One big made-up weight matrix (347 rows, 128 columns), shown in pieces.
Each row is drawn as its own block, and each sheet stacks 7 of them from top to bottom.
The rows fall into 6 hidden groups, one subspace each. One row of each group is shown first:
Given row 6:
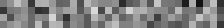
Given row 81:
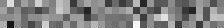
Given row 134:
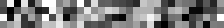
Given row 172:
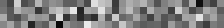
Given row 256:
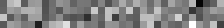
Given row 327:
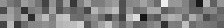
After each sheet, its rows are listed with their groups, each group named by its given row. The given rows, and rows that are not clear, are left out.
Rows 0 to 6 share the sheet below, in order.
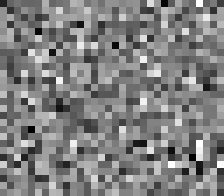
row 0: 327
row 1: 172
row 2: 134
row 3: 327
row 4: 81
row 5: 256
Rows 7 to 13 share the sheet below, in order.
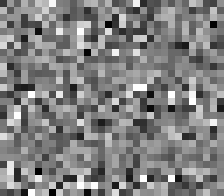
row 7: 81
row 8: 172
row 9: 134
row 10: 256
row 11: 134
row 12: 81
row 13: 172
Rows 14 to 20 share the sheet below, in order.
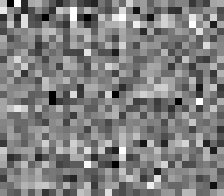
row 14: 134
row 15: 327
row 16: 256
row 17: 6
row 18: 256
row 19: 327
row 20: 134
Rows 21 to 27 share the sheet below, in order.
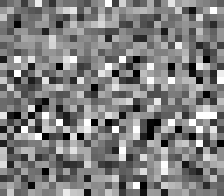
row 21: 172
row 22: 6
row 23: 256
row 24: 6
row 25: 256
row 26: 327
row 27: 327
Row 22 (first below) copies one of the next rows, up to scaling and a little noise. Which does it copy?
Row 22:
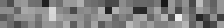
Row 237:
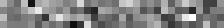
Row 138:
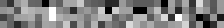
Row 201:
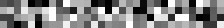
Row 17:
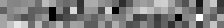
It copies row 138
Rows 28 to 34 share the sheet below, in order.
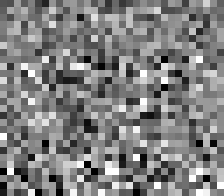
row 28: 6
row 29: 256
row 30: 327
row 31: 327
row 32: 81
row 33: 327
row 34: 6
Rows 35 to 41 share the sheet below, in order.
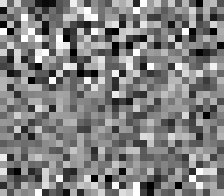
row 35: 81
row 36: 6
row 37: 172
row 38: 6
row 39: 256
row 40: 172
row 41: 256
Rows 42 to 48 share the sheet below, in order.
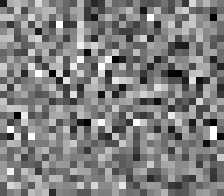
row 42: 134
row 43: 172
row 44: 172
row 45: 6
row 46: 134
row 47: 256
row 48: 172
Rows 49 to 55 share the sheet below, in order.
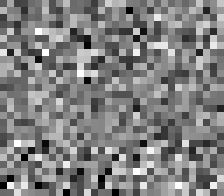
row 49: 6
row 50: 81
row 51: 172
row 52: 81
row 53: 327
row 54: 256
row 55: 172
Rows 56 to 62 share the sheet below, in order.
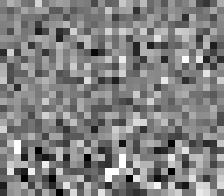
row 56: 256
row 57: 81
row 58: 327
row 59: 134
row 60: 6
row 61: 134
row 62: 6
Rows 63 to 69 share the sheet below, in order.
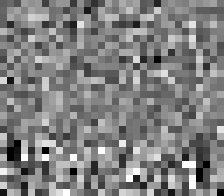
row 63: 134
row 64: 256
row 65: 81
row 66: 327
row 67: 256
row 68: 134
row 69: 256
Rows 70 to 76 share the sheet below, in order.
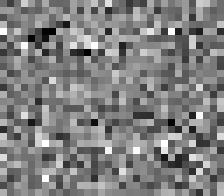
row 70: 256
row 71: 81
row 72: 6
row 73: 327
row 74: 256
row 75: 6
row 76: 256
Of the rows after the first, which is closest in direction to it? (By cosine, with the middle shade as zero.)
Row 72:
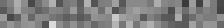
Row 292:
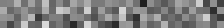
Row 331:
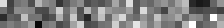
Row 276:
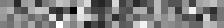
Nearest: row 331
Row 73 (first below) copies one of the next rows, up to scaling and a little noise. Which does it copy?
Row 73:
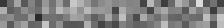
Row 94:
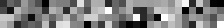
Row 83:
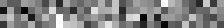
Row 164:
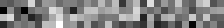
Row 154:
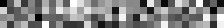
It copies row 154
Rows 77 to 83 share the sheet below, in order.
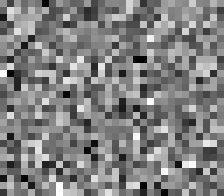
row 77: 134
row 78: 256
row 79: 172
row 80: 134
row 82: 134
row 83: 327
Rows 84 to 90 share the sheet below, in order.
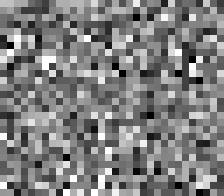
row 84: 81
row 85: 134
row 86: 256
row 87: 256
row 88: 81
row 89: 256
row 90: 172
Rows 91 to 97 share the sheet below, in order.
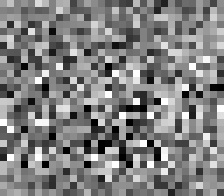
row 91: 81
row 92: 6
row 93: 256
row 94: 327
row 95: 6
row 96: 327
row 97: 6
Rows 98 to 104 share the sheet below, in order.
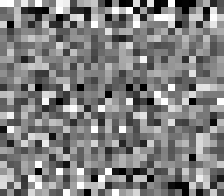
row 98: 81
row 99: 81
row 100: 256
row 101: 6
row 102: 172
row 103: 256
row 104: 172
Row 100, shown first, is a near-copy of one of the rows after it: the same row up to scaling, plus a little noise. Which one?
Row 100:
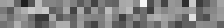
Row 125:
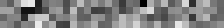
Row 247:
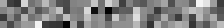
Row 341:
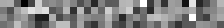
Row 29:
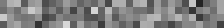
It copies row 341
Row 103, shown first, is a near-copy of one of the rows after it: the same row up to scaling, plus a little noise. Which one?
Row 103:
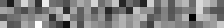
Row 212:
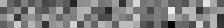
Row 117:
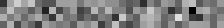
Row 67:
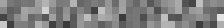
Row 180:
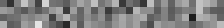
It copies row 180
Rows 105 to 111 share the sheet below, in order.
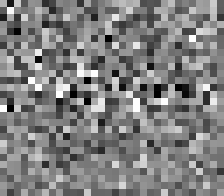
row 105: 134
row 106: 256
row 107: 172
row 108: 81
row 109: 172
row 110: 327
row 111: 327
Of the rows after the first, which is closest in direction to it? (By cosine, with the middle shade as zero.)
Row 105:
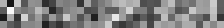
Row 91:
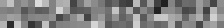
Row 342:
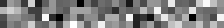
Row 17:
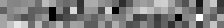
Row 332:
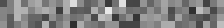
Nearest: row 342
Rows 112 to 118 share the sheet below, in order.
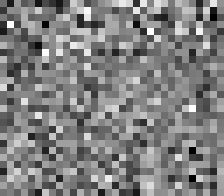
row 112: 81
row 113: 327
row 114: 134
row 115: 134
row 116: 172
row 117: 256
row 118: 256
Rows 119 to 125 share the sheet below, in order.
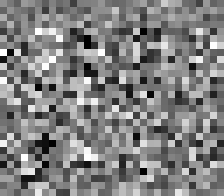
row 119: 327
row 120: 81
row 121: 81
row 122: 172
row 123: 81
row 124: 81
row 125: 256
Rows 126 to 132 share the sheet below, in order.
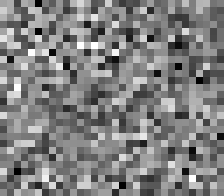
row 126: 172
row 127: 172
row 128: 6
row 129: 134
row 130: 327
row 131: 256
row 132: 256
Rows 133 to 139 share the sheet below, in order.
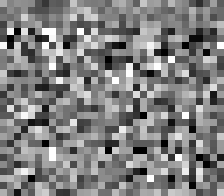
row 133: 81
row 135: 6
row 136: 81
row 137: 256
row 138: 6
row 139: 256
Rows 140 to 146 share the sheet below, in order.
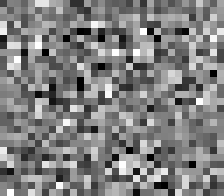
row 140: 81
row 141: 327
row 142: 134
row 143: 6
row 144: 172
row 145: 134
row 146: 81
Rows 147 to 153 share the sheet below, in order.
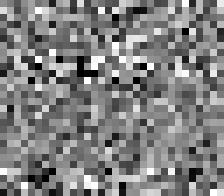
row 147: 6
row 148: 6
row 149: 172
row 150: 81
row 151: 172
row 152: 256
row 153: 81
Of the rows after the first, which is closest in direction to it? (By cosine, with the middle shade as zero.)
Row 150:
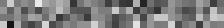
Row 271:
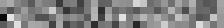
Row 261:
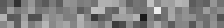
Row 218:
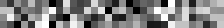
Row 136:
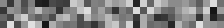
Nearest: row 218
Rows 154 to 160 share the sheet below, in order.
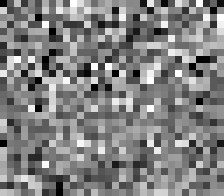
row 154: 327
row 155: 6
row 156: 256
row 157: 6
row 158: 134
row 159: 327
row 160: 327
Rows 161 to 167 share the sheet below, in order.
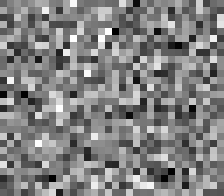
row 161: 256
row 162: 172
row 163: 81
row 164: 327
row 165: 81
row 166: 81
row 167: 6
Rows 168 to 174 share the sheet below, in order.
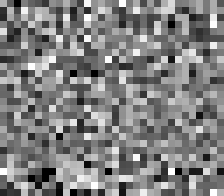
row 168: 134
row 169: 134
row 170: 81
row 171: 172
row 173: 327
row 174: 81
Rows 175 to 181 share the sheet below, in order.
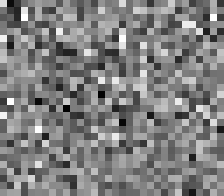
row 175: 134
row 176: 327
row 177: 327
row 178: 172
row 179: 327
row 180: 256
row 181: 134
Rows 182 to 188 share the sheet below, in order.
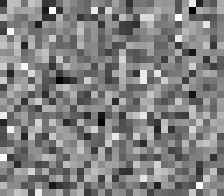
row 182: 256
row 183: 134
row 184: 327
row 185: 256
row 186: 327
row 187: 172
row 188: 6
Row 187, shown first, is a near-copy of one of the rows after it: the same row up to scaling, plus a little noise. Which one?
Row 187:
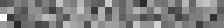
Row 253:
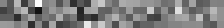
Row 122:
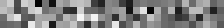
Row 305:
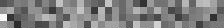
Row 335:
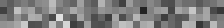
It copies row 305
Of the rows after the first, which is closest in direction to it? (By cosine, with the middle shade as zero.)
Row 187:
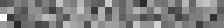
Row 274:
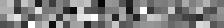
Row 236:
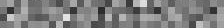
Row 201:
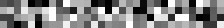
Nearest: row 201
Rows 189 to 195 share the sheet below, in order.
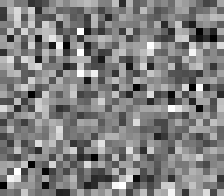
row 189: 134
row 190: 134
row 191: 172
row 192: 256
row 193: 327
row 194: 172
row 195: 134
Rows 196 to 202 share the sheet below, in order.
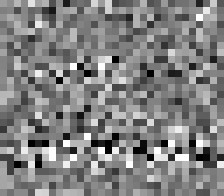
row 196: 6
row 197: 256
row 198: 172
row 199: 172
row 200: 172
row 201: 6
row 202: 6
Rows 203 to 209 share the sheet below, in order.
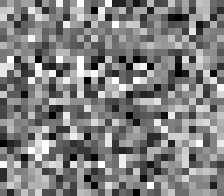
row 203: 172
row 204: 256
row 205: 172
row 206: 6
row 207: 6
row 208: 81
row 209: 134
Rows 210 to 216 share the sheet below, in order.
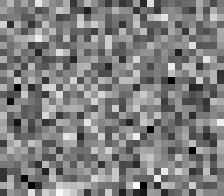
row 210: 81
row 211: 256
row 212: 256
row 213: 134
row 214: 134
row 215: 256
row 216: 327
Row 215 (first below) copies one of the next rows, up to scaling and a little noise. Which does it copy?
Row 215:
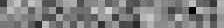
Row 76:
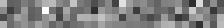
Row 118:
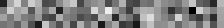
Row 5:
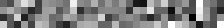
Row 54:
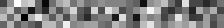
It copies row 118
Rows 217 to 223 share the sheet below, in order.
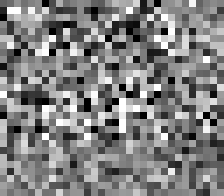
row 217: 134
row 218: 6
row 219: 81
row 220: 134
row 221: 327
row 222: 6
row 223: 6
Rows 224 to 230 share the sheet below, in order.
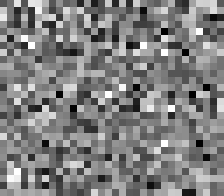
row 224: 134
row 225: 327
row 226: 172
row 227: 256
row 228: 81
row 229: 327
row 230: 134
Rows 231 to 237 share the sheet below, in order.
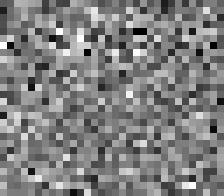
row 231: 6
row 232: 172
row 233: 81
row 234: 6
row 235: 134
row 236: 172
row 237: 6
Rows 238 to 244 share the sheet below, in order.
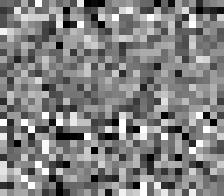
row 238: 134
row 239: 81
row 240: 256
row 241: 134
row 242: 327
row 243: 256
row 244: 327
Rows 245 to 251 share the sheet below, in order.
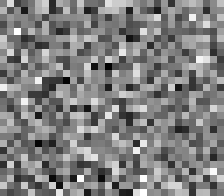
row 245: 6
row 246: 134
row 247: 256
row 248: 81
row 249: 172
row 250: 81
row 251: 172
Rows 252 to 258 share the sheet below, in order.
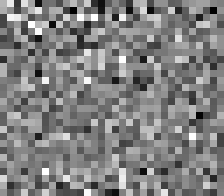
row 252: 172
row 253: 172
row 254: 327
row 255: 256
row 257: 6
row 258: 327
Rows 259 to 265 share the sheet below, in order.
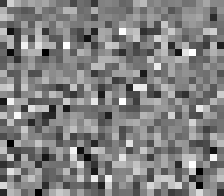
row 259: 134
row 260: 134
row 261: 327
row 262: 172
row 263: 81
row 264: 134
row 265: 256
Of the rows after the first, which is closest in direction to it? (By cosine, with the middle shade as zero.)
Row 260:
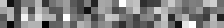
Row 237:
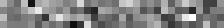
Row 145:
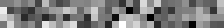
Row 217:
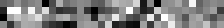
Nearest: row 217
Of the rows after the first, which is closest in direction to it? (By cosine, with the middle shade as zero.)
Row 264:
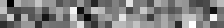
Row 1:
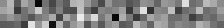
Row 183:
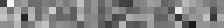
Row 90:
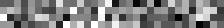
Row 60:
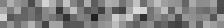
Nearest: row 60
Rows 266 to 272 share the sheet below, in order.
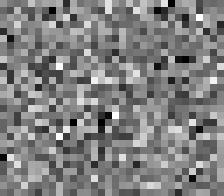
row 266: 6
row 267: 327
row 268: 81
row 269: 172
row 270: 172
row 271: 172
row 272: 256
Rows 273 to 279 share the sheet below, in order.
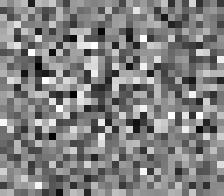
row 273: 6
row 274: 172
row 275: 134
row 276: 172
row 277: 6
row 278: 172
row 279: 327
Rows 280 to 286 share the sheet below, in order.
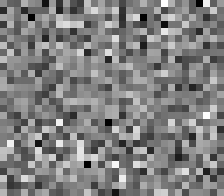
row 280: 327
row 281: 327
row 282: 81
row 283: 81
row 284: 256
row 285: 172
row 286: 327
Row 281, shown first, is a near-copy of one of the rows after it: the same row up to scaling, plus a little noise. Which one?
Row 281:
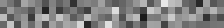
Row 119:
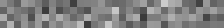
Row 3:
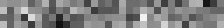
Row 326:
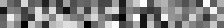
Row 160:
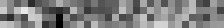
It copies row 119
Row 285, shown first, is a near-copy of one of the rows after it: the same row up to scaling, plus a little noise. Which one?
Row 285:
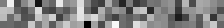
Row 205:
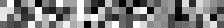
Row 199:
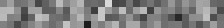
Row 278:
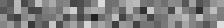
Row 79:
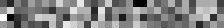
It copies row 205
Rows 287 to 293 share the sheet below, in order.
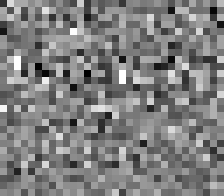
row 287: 134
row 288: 327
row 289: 134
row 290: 81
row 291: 172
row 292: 327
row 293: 134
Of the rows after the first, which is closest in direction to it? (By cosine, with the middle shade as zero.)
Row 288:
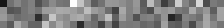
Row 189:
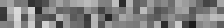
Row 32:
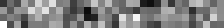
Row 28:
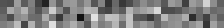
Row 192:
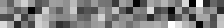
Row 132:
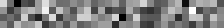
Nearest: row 132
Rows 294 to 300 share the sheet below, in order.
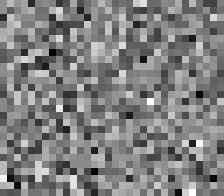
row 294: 172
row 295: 172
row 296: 256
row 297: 134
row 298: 6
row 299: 256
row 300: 134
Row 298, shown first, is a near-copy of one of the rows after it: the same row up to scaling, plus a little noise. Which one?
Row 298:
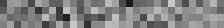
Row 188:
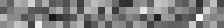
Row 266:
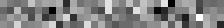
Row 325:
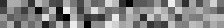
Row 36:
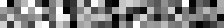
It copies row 325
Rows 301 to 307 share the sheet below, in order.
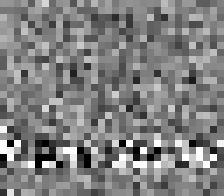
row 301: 6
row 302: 172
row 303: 134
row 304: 81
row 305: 172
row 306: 134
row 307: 81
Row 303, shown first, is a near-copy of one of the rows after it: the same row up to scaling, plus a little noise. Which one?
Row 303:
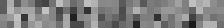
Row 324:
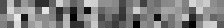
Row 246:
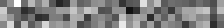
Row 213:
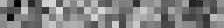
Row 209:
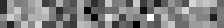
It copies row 324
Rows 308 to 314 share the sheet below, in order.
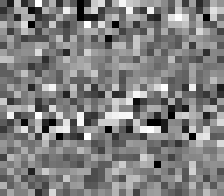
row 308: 172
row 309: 256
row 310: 81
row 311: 6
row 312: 6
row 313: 327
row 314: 6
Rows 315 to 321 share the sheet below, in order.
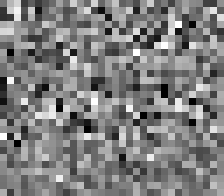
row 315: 134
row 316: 81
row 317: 81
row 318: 6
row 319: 81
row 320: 134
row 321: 81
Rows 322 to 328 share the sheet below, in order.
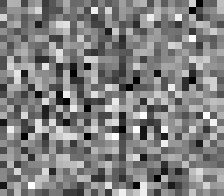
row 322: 256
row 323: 172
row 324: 134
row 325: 6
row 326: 327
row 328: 327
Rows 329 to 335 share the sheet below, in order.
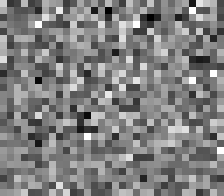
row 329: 256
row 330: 327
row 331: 134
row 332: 256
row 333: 172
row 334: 6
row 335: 172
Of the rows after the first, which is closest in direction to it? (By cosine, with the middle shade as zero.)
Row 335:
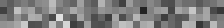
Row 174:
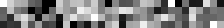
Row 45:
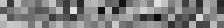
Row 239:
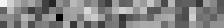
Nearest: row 45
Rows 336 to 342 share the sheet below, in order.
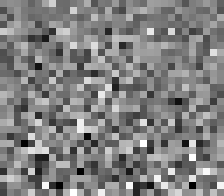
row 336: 6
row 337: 81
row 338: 172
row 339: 172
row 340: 172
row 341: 256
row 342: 6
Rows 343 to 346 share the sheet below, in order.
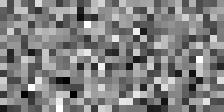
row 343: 172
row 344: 81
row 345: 256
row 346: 327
